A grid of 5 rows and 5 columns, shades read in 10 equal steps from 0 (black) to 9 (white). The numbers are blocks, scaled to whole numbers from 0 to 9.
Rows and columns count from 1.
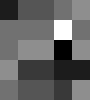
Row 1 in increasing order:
1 3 3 4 5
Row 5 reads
4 3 3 2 5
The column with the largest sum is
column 5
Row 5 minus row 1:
3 0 0 -2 0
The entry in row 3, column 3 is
5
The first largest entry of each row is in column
5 4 2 1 5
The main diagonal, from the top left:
1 4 5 1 5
